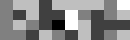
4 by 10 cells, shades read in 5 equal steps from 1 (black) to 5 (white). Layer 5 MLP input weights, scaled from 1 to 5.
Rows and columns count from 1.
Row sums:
37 30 28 30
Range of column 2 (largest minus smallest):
2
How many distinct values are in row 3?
5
